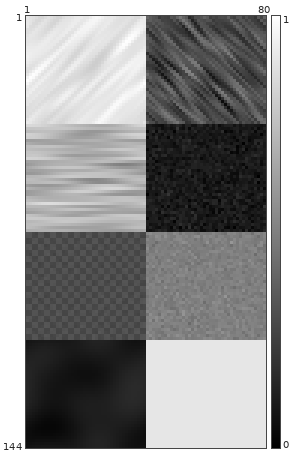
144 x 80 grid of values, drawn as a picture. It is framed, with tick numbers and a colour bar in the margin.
It is made of 4 by 2 panels. Panel 1,1: very high, slanting up to the right, faint in contrast. Panel 1,2: low, slanting down to the right. Panel 2,1: high, streaked across. Panel 2,2: very low, fine-grained, faint in contrast. Panel 3,1: low, checkered, faint in contrast. Panel 3,2: middling, fine-grained, faint in contrast. Panel 4,1: very low, smooth, faint in contrast. Panel 4,2: very high, flat.
